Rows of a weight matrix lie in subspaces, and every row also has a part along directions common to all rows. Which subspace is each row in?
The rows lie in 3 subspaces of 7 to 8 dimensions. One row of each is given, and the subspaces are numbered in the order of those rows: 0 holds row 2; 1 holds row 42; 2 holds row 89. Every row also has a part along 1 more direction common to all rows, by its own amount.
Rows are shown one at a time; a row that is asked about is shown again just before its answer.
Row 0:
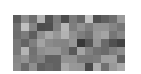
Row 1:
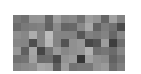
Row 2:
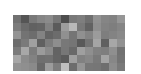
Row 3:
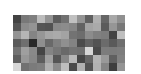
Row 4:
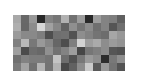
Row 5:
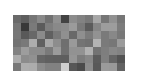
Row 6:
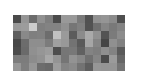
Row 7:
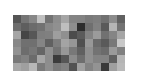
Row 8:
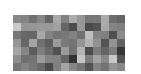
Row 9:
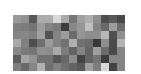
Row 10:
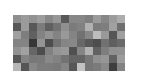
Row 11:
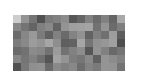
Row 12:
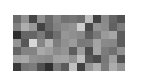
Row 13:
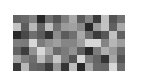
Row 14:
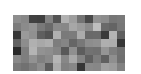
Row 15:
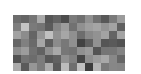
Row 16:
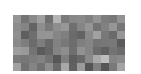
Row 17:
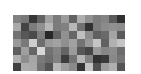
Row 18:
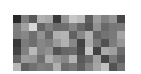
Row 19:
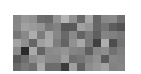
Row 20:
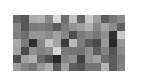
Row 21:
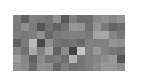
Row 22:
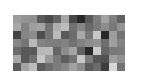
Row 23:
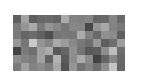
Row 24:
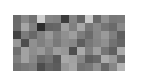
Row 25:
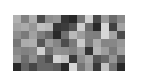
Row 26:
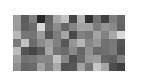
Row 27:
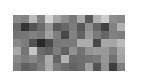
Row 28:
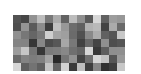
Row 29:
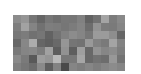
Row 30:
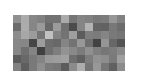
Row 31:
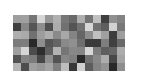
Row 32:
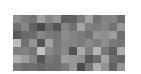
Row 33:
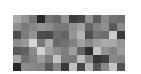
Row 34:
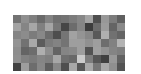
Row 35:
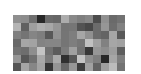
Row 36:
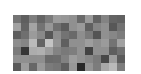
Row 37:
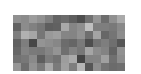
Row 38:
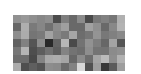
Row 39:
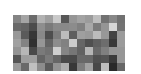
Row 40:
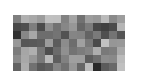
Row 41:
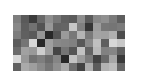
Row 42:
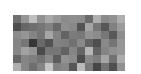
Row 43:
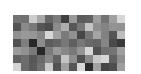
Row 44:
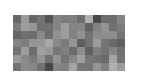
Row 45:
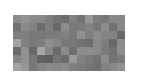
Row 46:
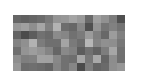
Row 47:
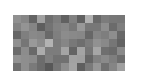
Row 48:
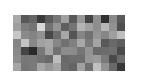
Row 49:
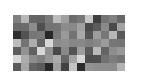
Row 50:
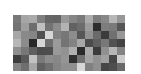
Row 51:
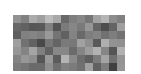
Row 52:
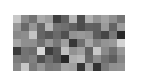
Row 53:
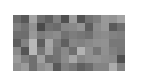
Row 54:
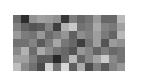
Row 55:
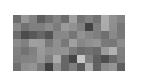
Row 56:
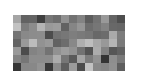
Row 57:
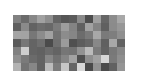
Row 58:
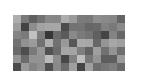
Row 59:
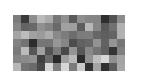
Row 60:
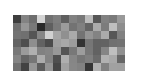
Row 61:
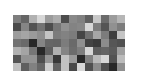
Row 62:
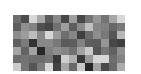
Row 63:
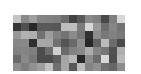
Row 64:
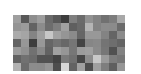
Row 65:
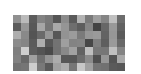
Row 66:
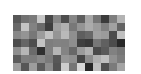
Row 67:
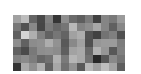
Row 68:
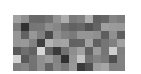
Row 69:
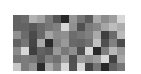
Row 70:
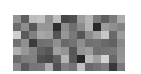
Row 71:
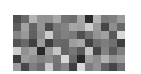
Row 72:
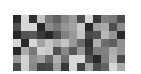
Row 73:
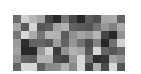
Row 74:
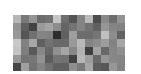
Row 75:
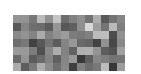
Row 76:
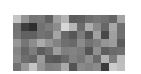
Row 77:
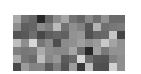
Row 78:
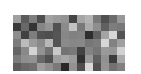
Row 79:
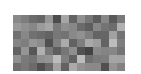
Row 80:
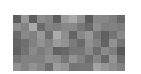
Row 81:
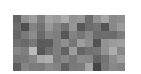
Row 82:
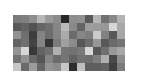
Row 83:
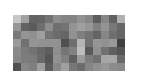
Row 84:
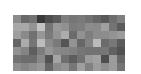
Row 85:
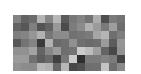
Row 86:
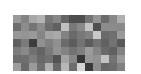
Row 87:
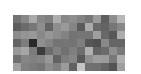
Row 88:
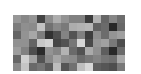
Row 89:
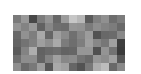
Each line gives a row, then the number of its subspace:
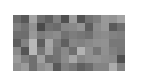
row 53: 0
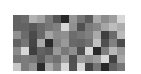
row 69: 0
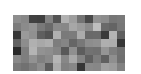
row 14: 2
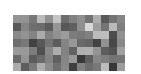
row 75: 0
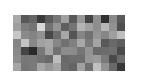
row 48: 1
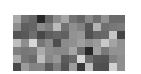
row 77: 2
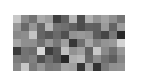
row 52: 1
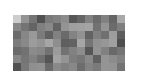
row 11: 2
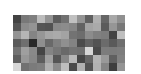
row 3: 2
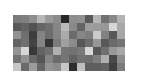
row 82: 0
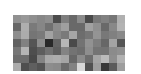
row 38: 0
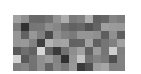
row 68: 1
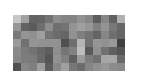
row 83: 2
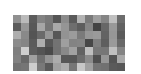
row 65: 0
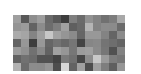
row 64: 1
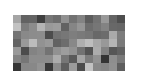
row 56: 1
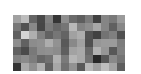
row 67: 2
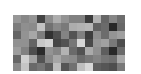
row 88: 1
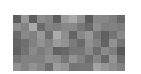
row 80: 2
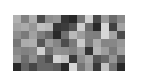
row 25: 2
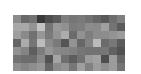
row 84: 1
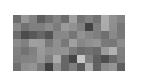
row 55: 0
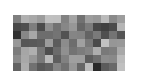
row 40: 1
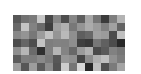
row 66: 1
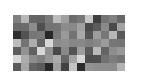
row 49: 1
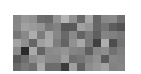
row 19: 0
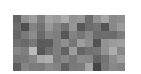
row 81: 1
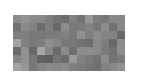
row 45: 1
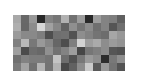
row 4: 1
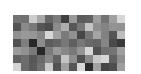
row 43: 0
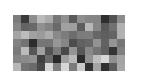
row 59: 0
